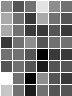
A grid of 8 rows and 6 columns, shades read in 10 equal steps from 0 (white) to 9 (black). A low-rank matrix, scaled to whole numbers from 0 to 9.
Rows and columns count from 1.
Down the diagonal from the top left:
4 5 7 6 7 6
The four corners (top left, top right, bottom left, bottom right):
4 5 2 6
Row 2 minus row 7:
3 0 -2 -1 -1 -1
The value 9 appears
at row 5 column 4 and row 7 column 3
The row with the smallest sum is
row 1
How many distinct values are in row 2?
4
